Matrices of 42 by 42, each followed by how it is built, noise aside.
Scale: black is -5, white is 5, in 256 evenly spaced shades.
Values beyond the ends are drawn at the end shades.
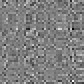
low rank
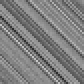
Toeplitz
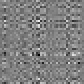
low rank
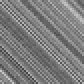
Toeplitz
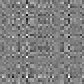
low rank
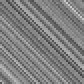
Toeplitz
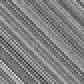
Toeplitz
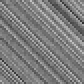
Toeplitz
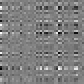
low rank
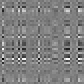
low rank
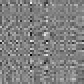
low rank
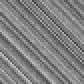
Toeplitz
